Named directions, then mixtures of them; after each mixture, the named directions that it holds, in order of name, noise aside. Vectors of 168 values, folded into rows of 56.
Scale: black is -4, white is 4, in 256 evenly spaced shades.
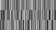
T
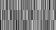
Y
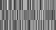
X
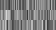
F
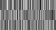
X, Y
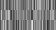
F, Y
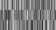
F, X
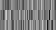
F, T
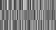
X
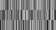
T, Y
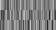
T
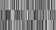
F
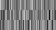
T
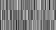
Y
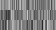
F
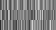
X, Y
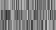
F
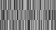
T, X
